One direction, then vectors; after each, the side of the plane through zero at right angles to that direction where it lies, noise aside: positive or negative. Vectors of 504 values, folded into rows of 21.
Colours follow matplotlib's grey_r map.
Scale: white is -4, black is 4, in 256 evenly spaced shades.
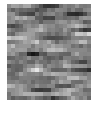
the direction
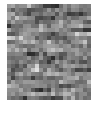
positive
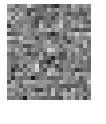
positive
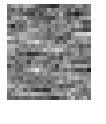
positive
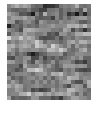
positive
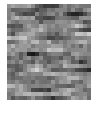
positive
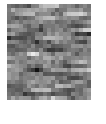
negative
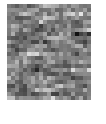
negative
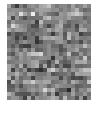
negative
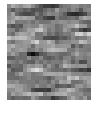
positive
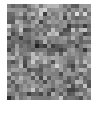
negative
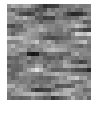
positive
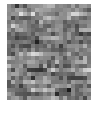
negative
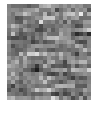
negative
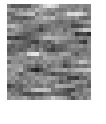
negative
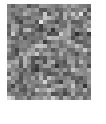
negative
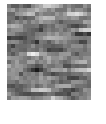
negative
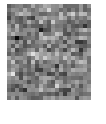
negative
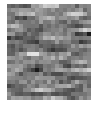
negative
